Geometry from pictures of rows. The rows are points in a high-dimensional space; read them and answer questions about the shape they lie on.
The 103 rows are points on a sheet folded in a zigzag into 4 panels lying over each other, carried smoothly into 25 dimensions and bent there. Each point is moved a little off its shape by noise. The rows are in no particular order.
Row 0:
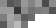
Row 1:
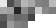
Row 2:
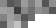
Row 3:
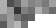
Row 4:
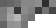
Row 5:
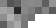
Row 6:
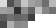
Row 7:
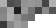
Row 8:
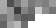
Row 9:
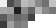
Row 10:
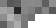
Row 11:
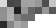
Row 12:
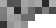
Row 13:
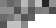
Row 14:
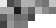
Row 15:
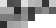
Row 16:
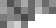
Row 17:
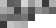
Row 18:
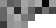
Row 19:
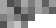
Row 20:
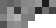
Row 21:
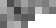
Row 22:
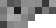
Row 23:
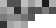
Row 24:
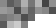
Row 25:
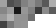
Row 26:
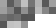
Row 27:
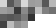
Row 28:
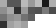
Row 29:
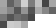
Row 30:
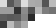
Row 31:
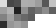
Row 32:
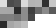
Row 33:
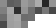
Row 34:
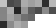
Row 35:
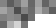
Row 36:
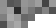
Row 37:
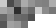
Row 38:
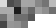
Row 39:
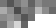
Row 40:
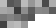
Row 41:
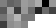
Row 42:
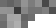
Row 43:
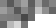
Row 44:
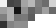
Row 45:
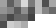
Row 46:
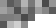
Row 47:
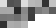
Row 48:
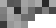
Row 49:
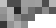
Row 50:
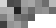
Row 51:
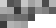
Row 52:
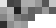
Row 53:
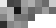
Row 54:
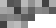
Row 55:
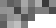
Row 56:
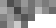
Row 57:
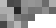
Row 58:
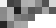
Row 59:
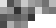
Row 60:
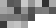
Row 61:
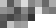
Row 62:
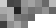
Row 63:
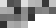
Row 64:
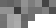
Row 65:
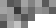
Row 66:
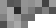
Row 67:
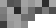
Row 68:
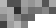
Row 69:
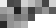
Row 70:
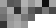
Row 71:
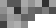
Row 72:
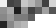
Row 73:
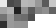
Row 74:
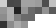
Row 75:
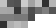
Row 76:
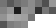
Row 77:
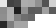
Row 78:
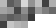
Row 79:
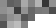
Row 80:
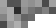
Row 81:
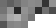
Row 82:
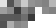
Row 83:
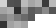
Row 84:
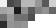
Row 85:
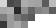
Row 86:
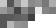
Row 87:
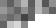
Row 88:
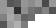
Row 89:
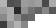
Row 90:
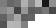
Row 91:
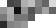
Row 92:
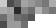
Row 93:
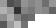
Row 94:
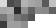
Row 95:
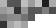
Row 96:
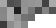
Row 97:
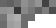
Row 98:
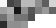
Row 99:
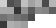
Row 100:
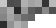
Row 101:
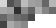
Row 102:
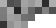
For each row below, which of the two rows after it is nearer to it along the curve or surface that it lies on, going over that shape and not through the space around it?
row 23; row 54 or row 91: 54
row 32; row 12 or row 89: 12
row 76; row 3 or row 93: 93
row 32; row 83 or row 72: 72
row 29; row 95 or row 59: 95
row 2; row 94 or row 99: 94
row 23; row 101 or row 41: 41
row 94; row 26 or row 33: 33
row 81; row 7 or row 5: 7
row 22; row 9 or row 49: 49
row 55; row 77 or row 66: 66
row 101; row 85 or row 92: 85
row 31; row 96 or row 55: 96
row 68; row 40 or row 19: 19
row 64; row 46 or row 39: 46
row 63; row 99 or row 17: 17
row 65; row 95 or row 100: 100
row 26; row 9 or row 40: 40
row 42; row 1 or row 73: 73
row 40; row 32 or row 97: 32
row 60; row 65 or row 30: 30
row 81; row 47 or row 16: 16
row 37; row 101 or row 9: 9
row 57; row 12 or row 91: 91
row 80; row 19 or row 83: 19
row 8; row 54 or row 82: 82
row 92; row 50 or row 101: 50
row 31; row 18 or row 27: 27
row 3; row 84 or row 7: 84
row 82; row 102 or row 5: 5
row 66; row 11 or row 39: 11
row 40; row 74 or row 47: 47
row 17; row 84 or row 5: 84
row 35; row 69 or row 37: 37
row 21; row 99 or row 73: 73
